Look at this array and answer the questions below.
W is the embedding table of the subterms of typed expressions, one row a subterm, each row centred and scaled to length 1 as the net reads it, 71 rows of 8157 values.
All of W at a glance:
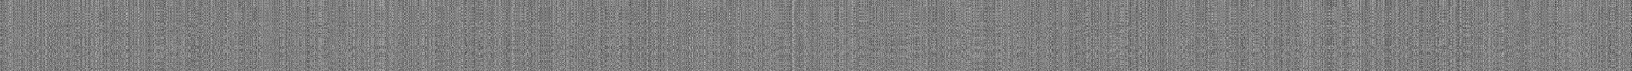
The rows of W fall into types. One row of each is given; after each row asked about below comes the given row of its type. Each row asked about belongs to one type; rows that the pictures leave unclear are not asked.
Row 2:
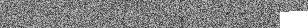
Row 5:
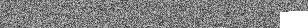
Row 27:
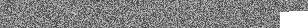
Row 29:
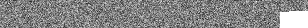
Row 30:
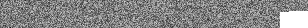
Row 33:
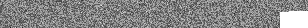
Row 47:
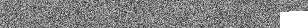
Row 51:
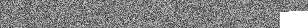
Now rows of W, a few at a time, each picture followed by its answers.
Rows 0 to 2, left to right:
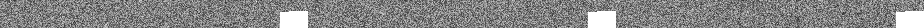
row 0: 5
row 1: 27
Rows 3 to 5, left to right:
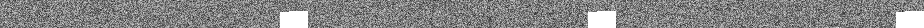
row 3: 30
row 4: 2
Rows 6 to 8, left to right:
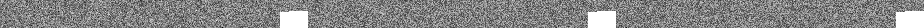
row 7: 27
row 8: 30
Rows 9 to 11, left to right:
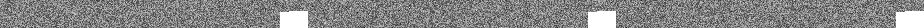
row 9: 27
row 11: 30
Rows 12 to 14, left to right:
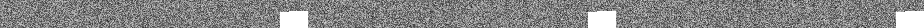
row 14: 29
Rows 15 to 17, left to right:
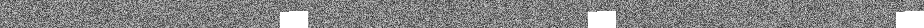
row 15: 30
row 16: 29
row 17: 51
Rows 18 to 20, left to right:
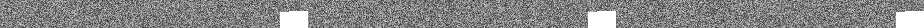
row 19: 29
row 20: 30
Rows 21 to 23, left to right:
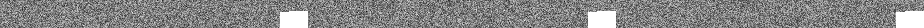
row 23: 2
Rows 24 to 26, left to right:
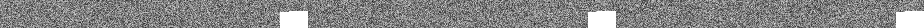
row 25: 33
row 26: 5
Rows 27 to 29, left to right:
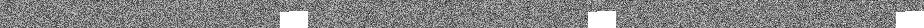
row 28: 27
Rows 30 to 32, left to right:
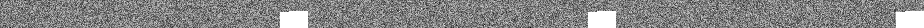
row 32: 29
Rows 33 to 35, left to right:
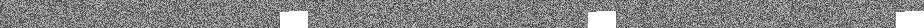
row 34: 5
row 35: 51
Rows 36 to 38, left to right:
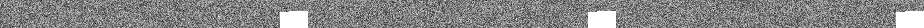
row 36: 33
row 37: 47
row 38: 2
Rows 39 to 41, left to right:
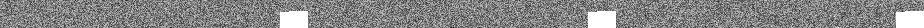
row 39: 5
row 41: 2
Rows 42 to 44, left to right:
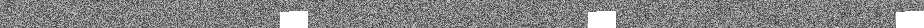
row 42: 27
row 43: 5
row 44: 2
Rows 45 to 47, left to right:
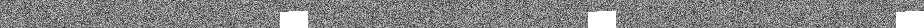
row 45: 51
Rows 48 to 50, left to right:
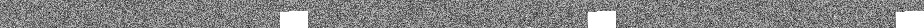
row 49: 2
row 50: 33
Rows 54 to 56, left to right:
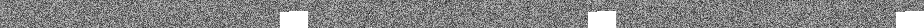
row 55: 27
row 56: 47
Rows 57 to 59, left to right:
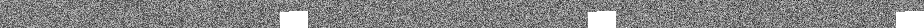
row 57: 2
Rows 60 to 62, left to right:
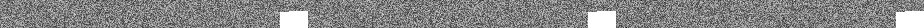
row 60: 51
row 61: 51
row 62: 30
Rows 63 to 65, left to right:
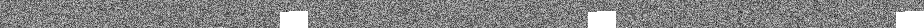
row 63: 5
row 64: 30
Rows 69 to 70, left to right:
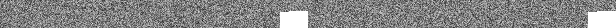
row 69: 5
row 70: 27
